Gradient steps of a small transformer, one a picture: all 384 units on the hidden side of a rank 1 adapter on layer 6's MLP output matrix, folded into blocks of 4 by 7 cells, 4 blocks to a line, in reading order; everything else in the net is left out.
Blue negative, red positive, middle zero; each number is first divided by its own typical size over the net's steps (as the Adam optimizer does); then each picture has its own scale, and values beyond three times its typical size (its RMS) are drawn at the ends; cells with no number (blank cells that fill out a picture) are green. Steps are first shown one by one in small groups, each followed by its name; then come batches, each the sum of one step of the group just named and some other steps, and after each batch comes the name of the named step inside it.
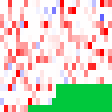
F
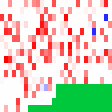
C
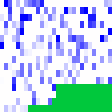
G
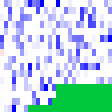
G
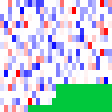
F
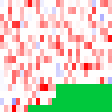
F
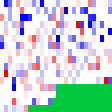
G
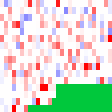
G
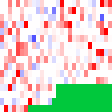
F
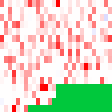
C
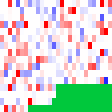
F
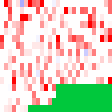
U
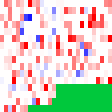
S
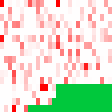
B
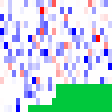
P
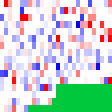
U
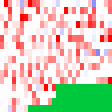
U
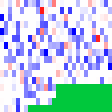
P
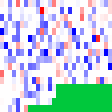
P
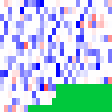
S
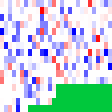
P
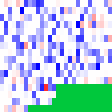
S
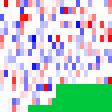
U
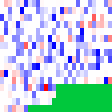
S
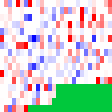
S
